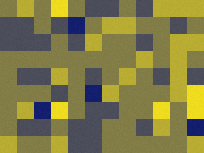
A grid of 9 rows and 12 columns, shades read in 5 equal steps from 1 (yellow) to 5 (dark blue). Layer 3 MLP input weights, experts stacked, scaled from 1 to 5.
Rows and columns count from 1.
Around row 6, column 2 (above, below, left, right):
4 2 3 3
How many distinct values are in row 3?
3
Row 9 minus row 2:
-2 -1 0 -2 -1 1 1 1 0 0 -1 -1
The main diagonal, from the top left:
3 4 4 3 3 5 4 3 3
